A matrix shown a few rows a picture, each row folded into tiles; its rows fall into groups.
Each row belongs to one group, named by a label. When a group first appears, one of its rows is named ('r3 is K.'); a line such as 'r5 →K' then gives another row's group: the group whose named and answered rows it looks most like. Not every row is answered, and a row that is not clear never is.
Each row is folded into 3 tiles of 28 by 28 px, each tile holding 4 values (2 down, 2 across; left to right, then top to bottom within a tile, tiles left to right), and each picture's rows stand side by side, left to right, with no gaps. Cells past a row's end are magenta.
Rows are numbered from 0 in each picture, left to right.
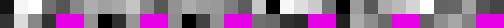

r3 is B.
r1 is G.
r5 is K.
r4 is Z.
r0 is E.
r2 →G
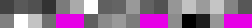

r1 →K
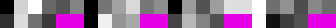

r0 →E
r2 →Z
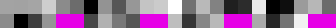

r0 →G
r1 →Z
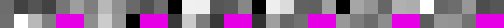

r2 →E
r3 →E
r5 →K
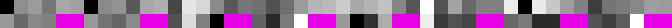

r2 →E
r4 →G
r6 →B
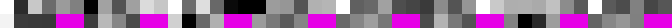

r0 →B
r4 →K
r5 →Z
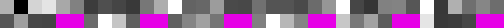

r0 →B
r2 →K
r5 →B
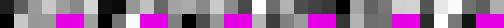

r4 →Z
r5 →E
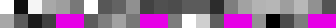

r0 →B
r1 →K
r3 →G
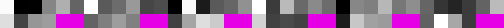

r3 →B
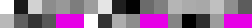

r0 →B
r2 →G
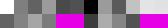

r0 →K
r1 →Z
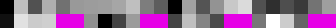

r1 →G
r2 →Z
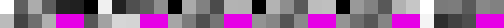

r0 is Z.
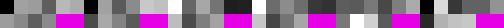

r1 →Z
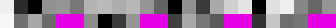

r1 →G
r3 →E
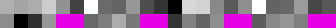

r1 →K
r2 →E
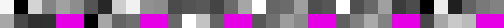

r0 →B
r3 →K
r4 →K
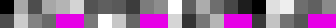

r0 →Z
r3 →E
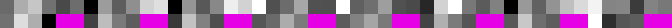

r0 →E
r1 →Z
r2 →Z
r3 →K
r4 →K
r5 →E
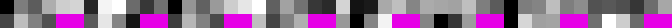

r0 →Z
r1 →E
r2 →Z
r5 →G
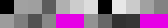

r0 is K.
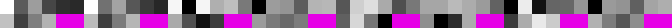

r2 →B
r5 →G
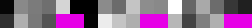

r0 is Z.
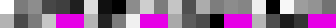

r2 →B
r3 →B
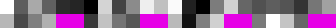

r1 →Z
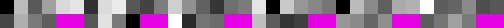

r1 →E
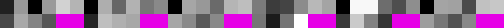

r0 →Z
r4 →E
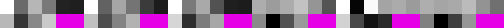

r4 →B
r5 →G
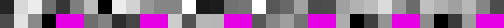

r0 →E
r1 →B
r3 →K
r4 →G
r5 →G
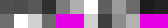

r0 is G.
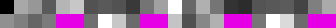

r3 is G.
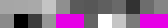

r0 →G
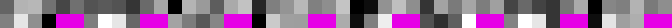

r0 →E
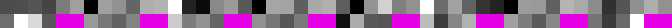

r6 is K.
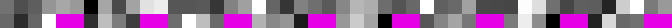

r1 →Z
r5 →K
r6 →E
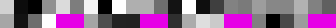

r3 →G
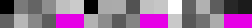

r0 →Z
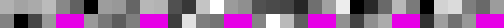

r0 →G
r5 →E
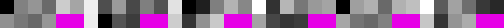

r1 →B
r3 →B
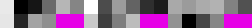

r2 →G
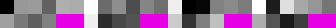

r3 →B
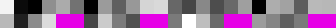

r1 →Z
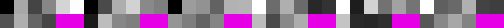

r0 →Z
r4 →B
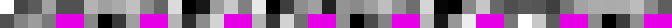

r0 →K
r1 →G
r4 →G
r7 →G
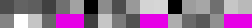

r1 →Z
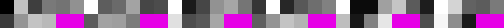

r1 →K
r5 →E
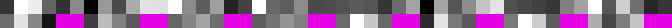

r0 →E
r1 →Z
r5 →Z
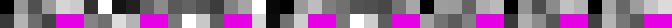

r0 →Z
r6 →Z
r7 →Z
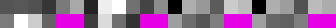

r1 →E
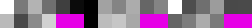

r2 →K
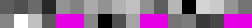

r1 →G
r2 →B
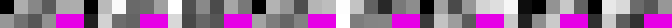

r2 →B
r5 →Z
